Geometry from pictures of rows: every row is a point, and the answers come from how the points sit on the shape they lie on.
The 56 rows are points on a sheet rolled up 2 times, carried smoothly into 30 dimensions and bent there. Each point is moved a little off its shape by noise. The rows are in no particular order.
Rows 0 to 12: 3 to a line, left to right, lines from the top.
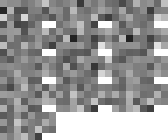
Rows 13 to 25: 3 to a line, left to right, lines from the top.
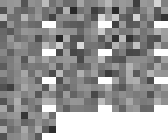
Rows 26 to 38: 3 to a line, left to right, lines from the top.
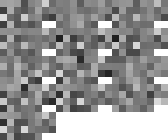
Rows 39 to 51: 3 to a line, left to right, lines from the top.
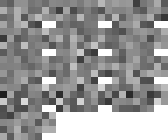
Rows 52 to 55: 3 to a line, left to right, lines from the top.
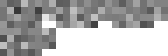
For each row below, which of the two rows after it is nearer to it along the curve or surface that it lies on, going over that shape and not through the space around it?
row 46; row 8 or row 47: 47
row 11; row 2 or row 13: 2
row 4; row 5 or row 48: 5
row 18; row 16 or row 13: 13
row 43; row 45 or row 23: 23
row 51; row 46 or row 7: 7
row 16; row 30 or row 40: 40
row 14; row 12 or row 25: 12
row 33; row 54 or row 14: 14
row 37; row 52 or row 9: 52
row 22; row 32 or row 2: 2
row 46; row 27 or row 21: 21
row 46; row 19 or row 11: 11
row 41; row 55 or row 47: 55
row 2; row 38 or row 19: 38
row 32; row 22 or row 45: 22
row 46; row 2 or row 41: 41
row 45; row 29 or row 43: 29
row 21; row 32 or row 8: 32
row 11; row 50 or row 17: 50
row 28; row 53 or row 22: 53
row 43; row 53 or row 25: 53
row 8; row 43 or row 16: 16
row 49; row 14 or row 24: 14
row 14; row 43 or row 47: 47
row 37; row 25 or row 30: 30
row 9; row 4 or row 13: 4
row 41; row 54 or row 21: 21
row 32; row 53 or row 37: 53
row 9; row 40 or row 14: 14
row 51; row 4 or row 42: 4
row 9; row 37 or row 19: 37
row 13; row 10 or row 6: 10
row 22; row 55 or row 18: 18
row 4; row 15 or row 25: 15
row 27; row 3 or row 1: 3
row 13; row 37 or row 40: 40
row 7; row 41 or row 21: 21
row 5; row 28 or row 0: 0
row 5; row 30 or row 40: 30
